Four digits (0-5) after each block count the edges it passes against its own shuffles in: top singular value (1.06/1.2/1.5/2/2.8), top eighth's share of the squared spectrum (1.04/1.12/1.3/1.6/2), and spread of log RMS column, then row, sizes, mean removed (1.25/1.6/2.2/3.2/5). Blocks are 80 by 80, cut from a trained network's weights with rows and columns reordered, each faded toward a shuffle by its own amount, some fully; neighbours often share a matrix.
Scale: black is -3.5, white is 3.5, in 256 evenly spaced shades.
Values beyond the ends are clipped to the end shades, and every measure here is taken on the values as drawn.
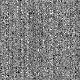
3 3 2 2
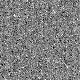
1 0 0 0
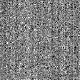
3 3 1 2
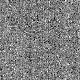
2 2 0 1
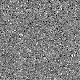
2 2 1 0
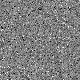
0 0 0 0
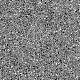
0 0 0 0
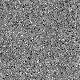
0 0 0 0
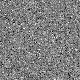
0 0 0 0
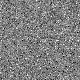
0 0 0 0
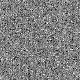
1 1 0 1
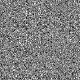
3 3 2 1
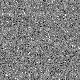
1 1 0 0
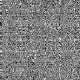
3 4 3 1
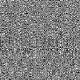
3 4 2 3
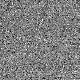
1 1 0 0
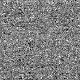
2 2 2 1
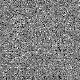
2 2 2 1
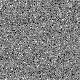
1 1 0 0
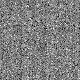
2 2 0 1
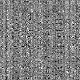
3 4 2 3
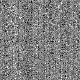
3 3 1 2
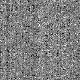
2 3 1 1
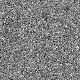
2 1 0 0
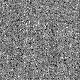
1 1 0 0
